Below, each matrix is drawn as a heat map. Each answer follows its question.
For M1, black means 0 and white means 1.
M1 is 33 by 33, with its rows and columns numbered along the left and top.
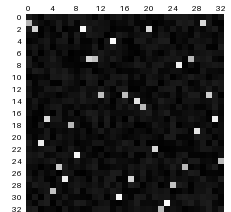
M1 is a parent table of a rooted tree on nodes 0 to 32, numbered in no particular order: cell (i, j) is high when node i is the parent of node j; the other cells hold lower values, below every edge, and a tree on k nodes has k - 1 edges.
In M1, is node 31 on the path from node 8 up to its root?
yes
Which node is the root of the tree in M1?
13
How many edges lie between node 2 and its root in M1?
9
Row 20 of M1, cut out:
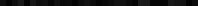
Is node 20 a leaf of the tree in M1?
yes
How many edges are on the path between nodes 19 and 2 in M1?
6
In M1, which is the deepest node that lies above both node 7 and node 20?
2
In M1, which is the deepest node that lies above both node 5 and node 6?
27
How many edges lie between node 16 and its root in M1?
1
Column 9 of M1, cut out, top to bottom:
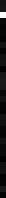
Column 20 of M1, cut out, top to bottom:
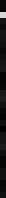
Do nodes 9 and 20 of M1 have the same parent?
yes
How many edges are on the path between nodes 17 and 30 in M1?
16
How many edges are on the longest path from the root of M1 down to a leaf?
22
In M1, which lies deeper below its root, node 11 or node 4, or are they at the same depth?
node 11
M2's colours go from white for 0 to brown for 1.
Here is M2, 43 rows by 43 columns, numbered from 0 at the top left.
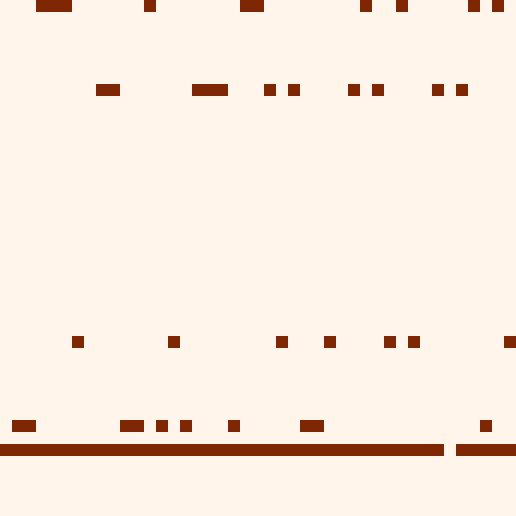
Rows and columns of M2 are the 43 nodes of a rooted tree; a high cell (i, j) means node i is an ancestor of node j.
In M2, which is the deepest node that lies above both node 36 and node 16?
7
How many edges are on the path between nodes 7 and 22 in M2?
1
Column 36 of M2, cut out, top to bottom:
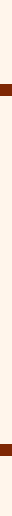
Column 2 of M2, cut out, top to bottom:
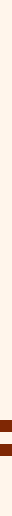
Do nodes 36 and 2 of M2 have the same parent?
no
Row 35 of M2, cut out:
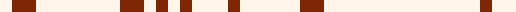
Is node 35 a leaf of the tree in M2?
no
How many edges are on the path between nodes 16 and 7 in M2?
1
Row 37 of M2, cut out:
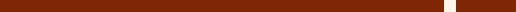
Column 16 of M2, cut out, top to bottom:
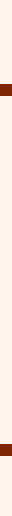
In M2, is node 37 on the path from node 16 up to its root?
yes
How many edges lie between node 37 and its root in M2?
0
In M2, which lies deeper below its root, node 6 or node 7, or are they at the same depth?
node 6
